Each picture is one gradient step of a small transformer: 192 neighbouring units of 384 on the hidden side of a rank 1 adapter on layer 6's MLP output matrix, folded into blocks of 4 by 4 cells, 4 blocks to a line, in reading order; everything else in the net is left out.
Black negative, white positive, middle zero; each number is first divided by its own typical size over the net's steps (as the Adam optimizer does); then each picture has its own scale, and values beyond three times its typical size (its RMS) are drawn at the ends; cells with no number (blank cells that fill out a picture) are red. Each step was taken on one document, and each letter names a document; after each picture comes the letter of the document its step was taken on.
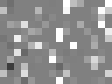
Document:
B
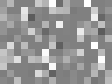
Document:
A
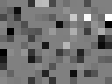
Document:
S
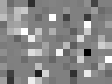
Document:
S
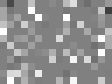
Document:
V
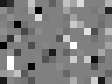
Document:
B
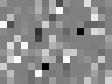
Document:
A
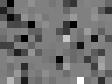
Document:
V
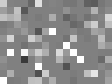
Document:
S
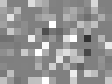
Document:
S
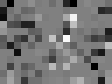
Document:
V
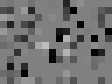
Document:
B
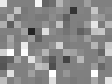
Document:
A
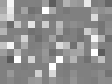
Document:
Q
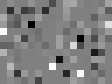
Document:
Q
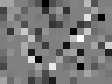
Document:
S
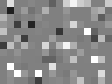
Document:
Q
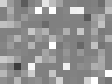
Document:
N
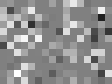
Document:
V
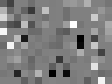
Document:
Q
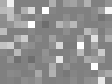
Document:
Q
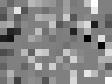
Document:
S
